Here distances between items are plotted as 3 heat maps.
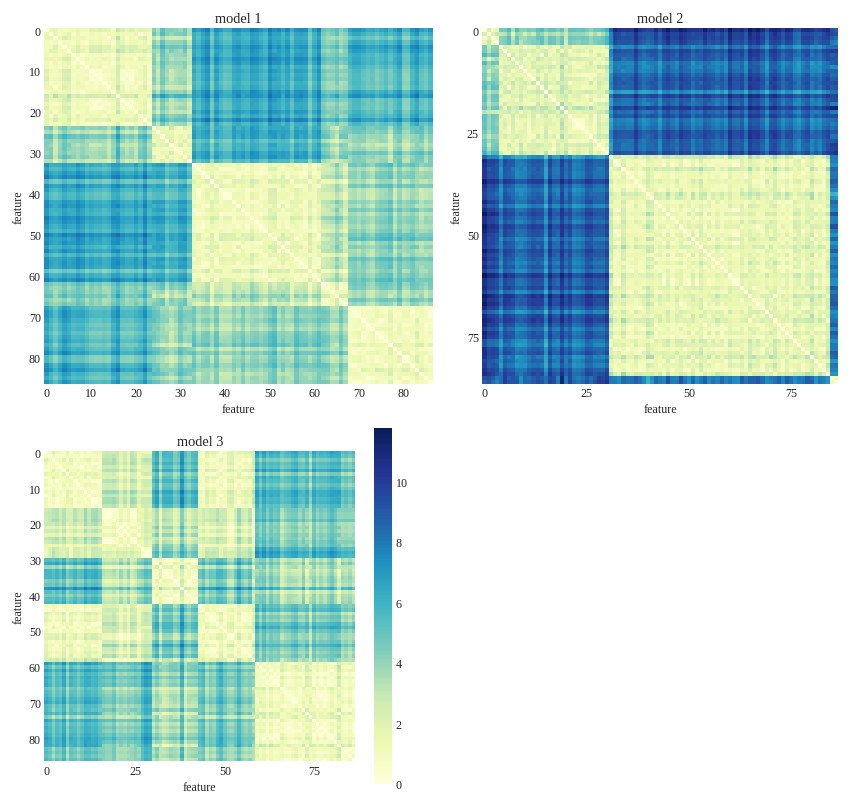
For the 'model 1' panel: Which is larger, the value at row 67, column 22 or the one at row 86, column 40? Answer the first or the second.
the first
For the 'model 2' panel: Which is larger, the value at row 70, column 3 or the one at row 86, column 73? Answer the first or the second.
the first
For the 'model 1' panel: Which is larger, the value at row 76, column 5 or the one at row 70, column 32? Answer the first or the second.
the first
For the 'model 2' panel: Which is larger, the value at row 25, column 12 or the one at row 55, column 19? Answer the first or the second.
the second
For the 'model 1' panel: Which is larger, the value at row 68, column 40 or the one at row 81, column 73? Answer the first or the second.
the first
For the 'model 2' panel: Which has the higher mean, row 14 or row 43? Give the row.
14
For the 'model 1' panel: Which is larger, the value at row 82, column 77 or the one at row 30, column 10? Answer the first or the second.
the second
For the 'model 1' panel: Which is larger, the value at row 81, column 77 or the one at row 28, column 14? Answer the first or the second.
the second
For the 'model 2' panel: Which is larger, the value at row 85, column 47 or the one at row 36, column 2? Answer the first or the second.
the second
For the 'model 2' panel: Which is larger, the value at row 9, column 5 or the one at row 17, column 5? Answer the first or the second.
the first
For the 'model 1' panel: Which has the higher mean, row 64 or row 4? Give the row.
4
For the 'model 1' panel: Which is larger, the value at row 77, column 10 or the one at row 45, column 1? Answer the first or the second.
the second
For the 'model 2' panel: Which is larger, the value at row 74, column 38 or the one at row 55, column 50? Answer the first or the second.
the first
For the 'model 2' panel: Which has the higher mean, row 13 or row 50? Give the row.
13
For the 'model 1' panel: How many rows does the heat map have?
87
